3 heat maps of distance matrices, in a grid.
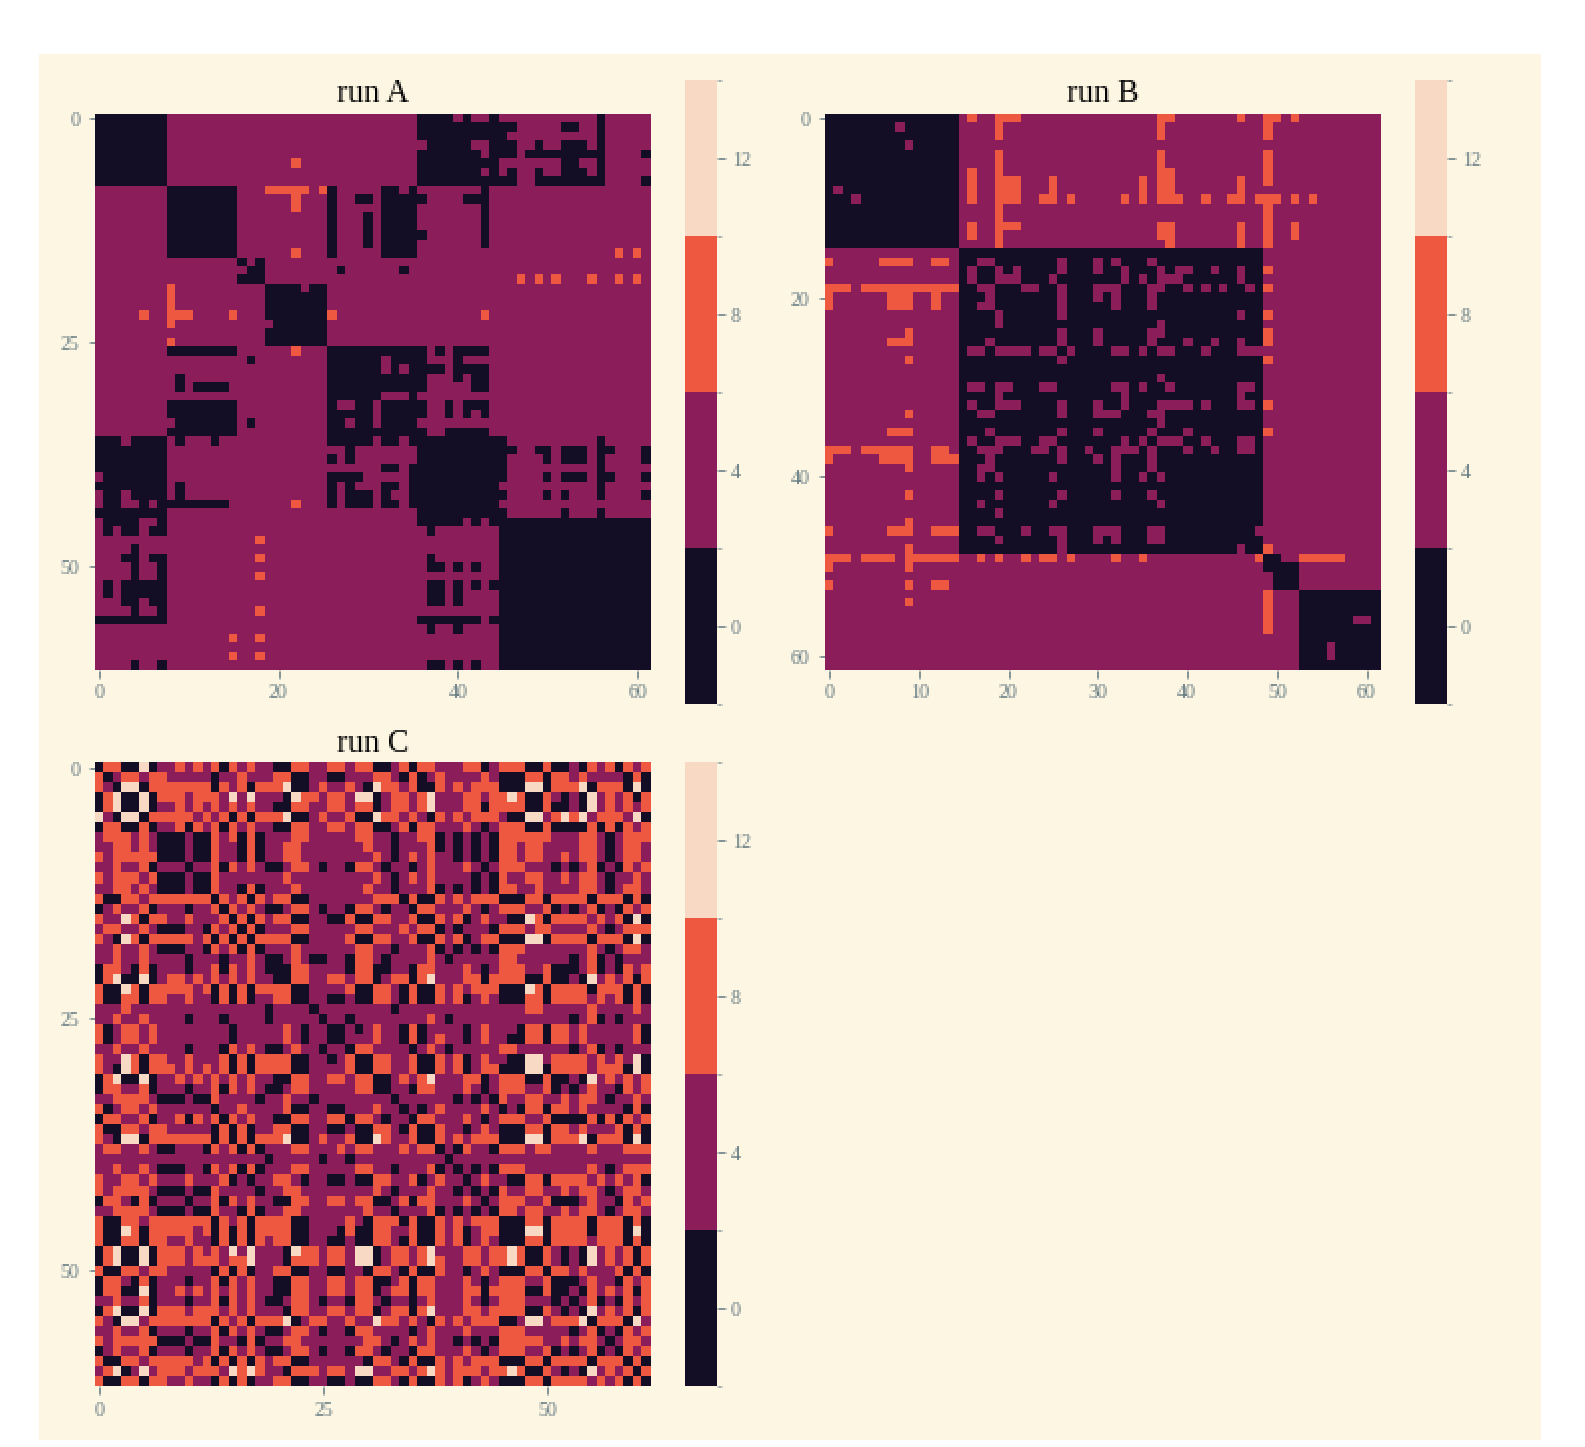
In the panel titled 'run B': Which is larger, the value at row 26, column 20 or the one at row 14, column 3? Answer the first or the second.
the first
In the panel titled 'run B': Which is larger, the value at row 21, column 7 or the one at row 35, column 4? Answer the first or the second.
the first
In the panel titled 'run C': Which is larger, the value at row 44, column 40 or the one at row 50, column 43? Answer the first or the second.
the second
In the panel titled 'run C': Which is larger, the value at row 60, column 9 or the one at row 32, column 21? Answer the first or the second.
the first
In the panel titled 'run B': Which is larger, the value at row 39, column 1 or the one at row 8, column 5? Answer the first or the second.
the first
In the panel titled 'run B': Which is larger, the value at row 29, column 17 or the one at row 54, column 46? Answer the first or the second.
the second
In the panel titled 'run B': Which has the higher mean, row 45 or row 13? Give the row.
13
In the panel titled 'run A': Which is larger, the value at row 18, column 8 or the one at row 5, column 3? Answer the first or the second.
the first
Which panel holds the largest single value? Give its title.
run C
